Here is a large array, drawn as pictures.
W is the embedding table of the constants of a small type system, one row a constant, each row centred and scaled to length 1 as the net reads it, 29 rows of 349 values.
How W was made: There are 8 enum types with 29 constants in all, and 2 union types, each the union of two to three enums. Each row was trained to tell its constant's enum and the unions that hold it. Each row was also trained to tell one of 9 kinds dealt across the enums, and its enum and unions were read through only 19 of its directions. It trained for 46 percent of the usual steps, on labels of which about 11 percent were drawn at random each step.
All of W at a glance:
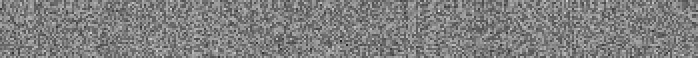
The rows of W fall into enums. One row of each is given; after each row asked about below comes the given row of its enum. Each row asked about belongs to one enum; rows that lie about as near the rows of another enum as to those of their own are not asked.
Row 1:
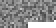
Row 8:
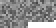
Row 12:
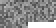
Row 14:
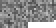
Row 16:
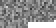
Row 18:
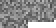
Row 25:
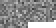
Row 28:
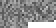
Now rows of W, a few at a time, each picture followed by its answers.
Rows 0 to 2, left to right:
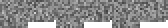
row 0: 12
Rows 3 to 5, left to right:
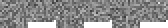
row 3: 8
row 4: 18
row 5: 18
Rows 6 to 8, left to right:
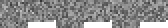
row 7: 12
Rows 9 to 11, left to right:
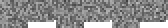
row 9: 1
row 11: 8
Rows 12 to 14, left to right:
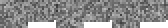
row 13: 25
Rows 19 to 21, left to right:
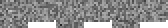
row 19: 12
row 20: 18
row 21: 18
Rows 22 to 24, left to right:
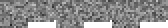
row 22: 16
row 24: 16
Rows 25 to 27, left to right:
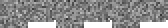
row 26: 1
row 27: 1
